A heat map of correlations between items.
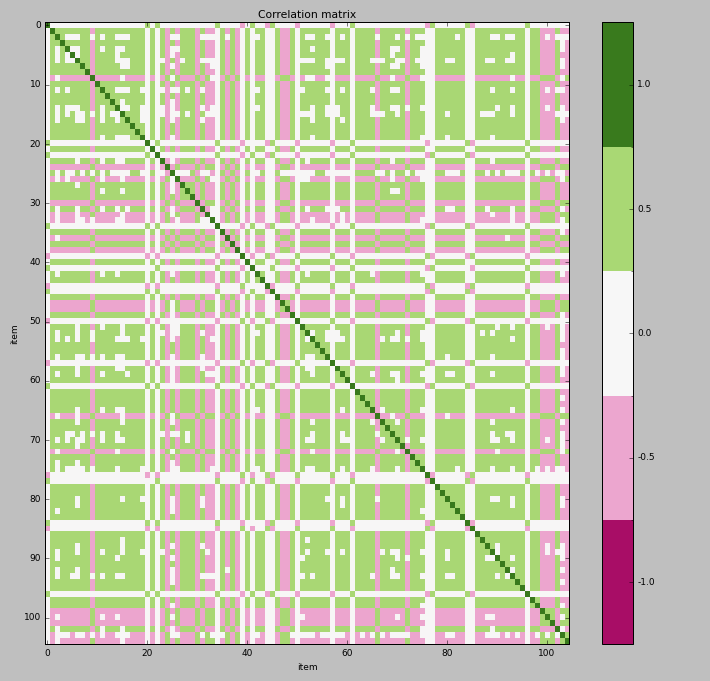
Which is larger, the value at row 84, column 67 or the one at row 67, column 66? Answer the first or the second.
the first
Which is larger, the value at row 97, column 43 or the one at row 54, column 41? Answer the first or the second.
the first
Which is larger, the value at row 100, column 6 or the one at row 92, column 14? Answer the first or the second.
the second
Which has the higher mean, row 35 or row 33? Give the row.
35
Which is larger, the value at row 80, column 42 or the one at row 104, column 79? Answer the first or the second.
the first
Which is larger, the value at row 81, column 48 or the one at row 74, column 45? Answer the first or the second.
the second
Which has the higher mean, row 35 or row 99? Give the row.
35
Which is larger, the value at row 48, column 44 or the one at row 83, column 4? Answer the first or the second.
the second
